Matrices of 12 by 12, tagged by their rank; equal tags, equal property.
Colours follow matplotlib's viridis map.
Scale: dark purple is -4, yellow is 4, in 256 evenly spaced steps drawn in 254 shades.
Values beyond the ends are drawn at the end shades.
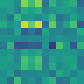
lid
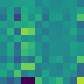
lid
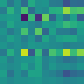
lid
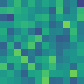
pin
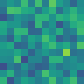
pin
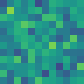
pin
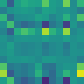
lid
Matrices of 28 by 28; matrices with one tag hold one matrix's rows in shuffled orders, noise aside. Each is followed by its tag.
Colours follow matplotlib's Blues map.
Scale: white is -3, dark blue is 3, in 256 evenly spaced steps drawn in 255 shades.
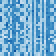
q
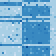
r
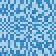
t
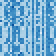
q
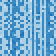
q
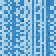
q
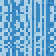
q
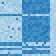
r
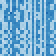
q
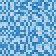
t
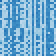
q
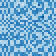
t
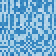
t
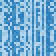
q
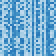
q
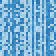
q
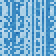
q
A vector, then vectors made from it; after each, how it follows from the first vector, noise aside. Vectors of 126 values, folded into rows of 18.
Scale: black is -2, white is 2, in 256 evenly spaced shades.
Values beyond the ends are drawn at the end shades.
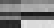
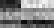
wrapped around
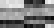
wrapped around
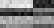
reversed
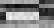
wrapped around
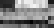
wrapped around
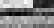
reversed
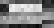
wrapped around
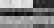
reversed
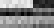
reversed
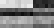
reversed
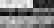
reversed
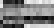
wrapped around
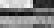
reversed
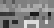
partly zeroed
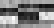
wrapped around
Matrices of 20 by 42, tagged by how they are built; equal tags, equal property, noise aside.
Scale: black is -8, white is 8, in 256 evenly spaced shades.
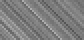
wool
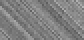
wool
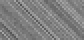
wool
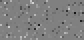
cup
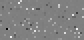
cup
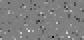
cup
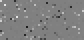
cup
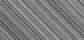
wool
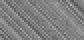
wool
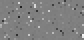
cup
